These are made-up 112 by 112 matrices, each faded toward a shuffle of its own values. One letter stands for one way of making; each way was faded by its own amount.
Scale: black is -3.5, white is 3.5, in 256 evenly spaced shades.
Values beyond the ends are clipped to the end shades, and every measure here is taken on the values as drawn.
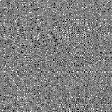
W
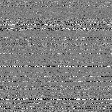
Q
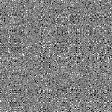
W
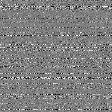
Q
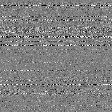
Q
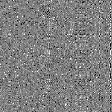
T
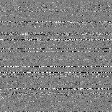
Q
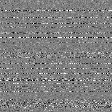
Q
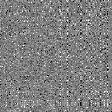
T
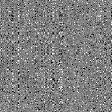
T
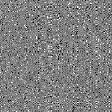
T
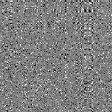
T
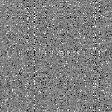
T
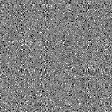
W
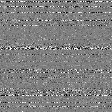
Q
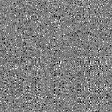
T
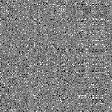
W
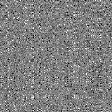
W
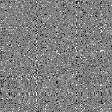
T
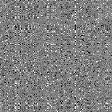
T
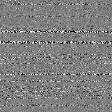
Q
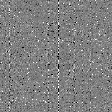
T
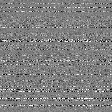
Q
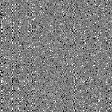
T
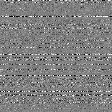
Q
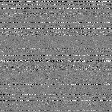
Q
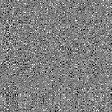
W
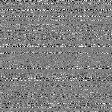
Q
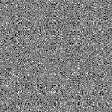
W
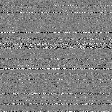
Q
